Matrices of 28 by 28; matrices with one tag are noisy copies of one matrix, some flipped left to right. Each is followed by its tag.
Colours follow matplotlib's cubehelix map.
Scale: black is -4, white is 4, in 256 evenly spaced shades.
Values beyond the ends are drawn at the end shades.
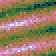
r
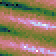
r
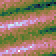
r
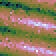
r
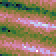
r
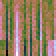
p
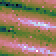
r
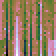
p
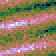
r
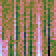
p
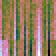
p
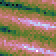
r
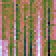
p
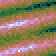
r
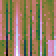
p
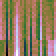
p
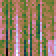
p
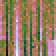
p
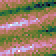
r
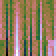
p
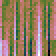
p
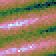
r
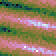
r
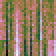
p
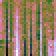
p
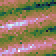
r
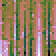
p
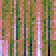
p
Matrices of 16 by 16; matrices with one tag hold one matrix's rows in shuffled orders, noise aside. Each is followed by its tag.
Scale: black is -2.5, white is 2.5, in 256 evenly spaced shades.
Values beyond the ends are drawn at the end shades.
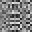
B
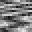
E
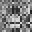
B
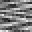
E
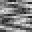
E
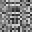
B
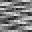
E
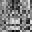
B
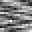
E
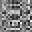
B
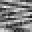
E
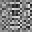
B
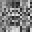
B
